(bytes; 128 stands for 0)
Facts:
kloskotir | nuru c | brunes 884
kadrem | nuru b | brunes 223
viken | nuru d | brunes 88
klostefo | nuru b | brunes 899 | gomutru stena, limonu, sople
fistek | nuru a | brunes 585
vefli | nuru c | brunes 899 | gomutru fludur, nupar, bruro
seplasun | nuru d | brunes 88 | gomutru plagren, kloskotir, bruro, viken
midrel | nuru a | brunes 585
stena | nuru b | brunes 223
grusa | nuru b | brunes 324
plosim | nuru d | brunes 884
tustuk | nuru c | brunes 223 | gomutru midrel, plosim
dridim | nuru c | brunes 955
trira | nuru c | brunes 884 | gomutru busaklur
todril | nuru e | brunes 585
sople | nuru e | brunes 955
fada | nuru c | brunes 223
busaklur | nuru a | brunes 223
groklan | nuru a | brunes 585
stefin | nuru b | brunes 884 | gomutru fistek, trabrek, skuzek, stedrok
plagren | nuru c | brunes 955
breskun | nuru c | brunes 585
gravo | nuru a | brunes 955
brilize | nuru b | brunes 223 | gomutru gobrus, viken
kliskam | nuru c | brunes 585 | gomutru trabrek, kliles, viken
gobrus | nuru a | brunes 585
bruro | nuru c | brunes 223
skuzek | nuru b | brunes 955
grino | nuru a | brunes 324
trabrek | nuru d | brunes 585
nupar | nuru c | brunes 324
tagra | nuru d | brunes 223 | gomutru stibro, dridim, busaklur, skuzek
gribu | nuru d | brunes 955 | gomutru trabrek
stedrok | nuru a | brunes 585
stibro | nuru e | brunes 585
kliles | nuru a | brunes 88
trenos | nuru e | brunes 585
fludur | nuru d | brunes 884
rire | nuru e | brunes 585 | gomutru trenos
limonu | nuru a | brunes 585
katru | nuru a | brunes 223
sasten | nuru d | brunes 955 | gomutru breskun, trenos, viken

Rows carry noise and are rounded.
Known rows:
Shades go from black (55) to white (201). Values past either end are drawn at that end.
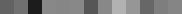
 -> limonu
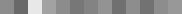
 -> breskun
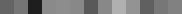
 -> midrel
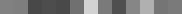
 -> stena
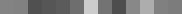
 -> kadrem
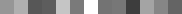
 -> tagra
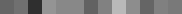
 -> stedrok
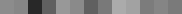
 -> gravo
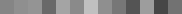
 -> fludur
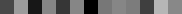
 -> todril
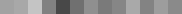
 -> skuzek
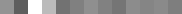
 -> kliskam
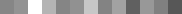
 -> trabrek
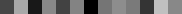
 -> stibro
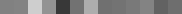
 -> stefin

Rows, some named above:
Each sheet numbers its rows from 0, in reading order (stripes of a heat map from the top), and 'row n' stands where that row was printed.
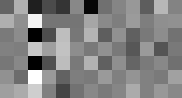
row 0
sople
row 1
dridim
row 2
busaklur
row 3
seplasun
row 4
busaklur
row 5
vefli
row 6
skuzek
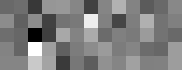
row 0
grino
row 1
bruro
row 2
katru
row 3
nupar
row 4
klostefo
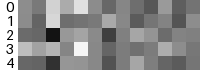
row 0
viken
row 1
kloskotir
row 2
gobrus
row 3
sasten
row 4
kliles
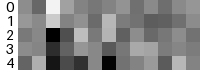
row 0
breskun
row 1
trira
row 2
busaklur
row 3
gravo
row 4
sople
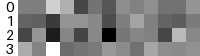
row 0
grusa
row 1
kliles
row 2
todril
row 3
plagren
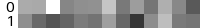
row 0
gribu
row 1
brilize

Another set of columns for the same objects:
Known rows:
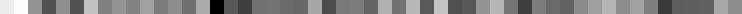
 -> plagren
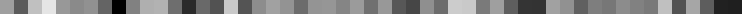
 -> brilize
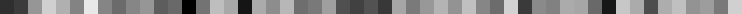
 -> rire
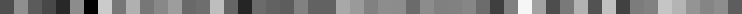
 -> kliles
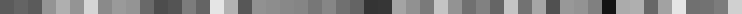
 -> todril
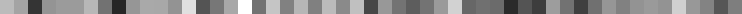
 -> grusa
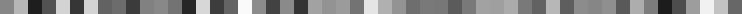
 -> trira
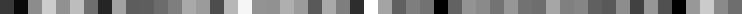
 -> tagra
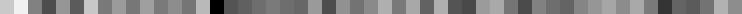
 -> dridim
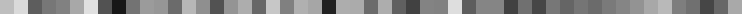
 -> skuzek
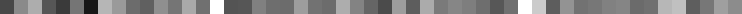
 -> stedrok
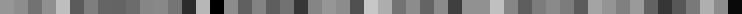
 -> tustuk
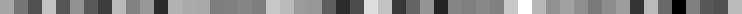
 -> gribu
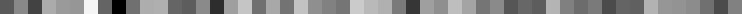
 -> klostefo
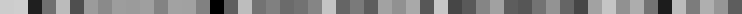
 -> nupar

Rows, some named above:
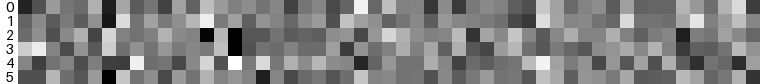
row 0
busaklur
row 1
grino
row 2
vefli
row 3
dridim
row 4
trabrek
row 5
katru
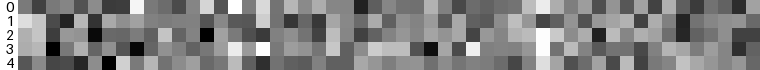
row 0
trabrek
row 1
kloskotir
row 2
kliskam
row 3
stefin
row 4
kliles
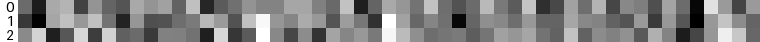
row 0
seplasun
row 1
tagra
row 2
trira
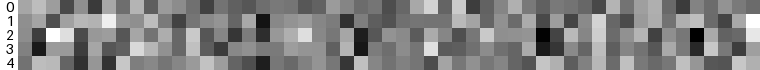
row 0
breskun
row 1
sople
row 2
sasten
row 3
viken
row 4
gravo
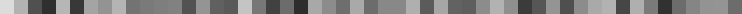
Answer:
kloskotir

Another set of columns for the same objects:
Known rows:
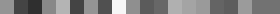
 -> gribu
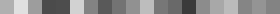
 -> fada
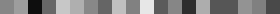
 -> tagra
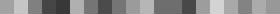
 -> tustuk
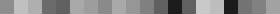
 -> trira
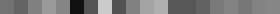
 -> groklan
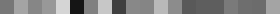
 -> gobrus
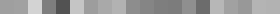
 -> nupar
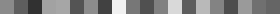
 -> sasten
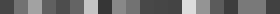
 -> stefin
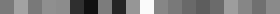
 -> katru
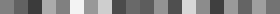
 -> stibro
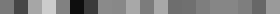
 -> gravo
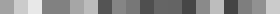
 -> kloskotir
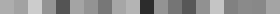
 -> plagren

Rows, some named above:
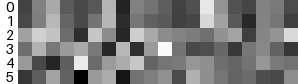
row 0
stefin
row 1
stefin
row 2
vefli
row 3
busaklur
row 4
trabrek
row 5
klostefo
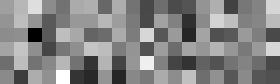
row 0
kloskotir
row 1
breskun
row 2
tagra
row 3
kliskam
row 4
busaklur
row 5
kliles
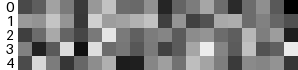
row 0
skuzek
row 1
dridim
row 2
grusa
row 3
sople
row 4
brilize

